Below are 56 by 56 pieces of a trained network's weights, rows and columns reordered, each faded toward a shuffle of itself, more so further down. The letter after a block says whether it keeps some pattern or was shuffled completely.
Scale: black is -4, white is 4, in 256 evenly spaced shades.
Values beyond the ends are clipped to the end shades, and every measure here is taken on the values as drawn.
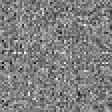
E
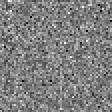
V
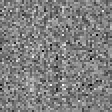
E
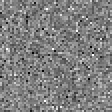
V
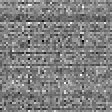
E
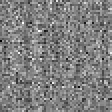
E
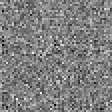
E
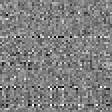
E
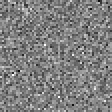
V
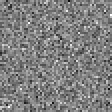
V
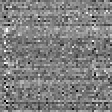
E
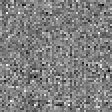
E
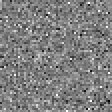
V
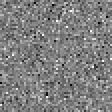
V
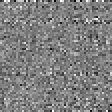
E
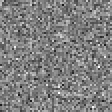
V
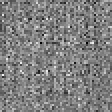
E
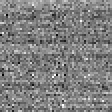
E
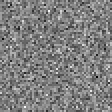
V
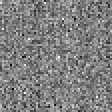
E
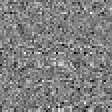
E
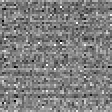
E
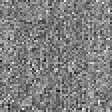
E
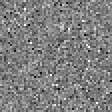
V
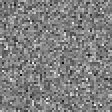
V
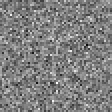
V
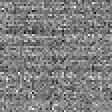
E
